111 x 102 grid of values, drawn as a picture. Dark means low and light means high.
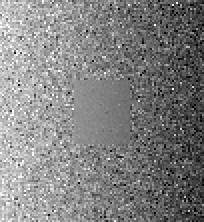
Odd patch: calmer, in the centre. Grain: fine. Average level on the scale: 50%. Slope: up to the left.
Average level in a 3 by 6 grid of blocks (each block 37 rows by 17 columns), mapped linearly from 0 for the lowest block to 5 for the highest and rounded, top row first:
5 4 3 2 1 0 / 5 4 3 2 1 0 / 5 4 3 2 1 0
